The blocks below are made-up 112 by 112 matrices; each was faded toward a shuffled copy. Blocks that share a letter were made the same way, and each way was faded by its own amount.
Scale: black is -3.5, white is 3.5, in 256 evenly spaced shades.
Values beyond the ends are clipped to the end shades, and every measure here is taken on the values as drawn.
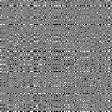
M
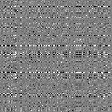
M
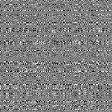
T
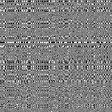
M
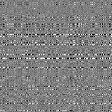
T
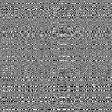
T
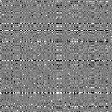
M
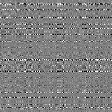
T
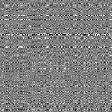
T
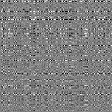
T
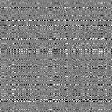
T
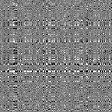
M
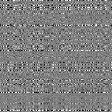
T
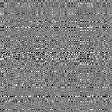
T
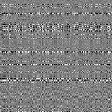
T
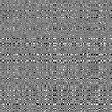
M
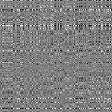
M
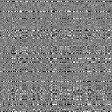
T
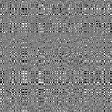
M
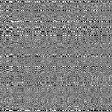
T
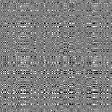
M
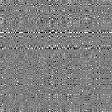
M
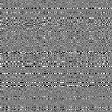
T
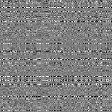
T
